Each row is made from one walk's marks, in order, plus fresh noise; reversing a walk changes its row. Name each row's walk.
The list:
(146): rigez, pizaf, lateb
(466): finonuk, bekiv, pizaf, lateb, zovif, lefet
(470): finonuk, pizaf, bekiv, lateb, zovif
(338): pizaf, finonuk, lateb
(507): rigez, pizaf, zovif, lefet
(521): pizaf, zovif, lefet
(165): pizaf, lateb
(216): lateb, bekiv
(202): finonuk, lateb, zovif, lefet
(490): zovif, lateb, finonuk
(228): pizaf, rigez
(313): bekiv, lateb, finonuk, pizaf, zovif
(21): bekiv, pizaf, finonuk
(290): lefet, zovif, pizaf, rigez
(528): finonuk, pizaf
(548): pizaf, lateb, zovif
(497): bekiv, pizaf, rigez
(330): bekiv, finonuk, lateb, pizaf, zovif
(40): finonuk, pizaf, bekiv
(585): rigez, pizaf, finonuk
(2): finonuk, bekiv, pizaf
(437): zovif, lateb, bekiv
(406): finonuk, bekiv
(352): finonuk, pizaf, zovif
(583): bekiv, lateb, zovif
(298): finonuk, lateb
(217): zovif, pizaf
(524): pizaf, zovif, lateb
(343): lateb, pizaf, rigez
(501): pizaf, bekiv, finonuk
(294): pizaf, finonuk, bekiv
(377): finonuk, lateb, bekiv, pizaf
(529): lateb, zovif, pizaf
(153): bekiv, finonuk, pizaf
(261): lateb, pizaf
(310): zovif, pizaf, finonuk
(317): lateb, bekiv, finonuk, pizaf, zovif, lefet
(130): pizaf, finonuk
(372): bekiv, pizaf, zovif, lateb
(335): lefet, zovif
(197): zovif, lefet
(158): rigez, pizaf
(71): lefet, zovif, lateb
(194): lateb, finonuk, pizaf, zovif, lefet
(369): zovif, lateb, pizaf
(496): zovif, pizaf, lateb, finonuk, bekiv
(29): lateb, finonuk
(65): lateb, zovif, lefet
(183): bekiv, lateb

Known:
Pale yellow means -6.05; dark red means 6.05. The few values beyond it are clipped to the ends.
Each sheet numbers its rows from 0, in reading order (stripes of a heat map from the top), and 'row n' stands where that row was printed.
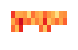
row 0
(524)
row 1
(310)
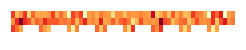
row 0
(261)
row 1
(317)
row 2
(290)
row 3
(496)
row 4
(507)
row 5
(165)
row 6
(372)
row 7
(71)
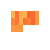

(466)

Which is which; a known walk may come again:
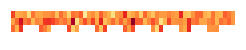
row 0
(524)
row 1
(194)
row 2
(437)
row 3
(310)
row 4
(548)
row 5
(507)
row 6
(501)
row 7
(466)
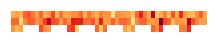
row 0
(330)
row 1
(343)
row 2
(29)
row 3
(496)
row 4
(153)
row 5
(165)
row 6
(338)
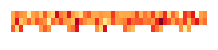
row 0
(217)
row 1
(406)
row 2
(130)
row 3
(158)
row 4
(317)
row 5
(261)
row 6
(71)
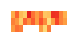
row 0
(2)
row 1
(497)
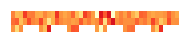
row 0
(372)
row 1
(585)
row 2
(40)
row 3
(335)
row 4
(470)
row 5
(146)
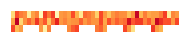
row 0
(490)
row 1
(290)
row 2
(352)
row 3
(202)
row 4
(216)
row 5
(529)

